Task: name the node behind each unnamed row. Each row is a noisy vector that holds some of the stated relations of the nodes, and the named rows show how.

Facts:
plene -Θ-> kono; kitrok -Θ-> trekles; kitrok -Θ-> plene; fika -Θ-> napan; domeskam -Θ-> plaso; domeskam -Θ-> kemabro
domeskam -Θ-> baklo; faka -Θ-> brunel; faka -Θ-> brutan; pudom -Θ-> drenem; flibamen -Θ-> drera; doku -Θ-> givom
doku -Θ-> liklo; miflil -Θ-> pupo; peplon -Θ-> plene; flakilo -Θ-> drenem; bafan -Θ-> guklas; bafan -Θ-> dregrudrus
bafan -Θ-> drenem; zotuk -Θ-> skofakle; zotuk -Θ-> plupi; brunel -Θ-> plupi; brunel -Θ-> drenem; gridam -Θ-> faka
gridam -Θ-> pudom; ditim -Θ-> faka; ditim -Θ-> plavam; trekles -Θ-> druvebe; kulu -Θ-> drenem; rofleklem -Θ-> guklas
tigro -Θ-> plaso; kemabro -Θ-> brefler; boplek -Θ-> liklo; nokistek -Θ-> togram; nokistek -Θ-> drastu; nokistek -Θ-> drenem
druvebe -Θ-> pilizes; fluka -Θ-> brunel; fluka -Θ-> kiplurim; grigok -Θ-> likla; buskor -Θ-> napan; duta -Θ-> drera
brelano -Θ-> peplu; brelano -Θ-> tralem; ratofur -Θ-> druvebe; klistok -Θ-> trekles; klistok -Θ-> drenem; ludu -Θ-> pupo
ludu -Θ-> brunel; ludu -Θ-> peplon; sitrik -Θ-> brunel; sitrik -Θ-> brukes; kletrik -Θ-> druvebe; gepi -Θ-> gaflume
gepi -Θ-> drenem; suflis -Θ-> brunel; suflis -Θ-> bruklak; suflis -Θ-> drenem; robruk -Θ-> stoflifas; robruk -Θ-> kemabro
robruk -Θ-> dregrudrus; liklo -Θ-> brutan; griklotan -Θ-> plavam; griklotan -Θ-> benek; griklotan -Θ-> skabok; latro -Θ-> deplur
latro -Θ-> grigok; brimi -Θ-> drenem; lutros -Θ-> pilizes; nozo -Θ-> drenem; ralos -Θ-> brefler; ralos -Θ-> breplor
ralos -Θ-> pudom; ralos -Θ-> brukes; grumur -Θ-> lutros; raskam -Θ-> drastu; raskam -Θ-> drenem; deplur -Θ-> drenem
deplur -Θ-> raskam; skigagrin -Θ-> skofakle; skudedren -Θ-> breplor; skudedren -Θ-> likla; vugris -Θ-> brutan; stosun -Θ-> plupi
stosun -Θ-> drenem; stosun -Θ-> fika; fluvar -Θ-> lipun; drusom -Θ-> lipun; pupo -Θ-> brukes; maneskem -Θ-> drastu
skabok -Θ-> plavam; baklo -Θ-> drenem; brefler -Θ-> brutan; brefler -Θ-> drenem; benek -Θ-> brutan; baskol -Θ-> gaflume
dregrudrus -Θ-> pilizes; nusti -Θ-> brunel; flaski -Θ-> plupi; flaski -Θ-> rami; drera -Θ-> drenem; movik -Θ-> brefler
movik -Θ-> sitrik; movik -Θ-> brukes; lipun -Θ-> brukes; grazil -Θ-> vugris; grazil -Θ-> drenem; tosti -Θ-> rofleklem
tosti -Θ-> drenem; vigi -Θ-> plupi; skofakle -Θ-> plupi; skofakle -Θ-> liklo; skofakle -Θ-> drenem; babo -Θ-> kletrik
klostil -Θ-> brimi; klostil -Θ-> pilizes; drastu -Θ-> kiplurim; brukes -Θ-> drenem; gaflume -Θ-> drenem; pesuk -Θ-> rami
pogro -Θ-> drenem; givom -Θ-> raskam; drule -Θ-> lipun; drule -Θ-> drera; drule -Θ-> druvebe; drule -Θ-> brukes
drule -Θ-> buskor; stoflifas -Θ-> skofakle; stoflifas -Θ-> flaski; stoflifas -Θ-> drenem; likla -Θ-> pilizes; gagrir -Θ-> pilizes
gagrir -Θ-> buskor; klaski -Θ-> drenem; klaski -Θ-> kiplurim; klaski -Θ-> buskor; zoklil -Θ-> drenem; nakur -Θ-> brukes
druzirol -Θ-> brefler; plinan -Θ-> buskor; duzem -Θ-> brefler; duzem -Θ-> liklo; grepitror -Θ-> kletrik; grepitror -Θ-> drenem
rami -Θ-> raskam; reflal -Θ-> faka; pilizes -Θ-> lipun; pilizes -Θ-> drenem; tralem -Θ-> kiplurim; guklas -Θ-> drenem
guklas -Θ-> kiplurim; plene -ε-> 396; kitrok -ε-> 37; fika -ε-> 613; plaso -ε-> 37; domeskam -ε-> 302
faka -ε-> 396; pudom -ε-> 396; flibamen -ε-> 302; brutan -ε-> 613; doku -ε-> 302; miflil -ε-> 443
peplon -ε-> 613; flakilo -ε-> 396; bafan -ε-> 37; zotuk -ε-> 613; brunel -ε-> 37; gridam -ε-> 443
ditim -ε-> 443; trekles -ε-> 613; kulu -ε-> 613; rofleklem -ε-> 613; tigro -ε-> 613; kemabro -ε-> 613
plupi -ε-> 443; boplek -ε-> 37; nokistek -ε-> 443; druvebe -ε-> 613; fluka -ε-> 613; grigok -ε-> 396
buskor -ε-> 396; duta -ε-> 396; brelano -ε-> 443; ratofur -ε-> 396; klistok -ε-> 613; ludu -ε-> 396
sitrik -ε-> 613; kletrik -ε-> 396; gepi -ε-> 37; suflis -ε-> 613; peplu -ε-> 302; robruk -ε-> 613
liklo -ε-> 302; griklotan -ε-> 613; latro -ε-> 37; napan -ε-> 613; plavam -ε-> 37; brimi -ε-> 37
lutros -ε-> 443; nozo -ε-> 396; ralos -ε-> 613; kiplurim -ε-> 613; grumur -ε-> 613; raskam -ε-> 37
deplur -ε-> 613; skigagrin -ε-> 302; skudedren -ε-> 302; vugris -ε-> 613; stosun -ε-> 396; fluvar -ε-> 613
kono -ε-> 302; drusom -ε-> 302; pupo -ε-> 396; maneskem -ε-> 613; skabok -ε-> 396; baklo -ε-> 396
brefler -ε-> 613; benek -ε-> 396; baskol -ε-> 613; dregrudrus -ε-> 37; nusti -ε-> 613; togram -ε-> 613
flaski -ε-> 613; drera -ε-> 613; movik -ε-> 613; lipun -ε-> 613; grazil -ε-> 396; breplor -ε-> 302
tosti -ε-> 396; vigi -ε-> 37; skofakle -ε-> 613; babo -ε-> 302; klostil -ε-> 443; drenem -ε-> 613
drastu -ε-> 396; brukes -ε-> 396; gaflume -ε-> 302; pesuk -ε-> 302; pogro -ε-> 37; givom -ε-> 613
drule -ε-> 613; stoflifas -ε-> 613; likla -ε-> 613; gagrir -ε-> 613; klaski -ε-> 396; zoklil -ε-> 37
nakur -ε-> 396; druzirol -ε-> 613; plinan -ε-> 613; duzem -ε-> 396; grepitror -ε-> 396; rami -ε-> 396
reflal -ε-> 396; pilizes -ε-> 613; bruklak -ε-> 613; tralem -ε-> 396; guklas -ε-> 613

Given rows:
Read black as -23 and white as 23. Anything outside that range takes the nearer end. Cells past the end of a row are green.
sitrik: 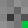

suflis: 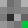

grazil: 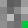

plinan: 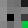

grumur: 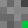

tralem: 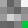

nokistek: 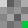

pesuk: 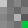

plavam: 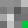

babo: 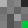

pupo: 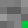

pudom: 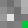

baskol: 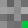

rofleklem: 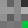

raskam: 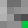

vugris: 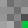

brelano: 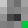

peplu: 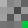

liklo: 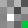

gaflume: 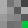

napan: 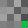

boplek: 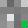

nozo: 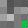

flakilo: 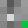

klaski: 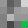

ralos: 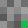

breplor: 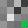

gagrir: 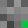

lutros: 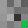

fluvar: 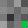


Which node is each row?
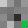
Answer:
ditim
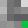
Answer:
vigi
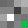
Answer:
brukes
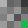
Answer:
klostil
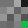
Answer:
druvebe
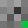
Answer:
kono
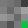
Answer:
ratofur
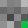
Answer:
griklotan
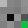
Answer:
nusti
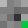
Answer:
miflil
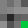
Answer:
drule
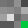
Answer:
buskor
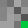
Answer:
brefler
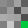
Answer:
brutan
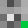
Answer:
bafan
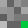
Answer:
domeskam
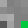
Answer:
brunel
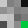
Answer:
plupi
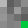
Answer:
gepi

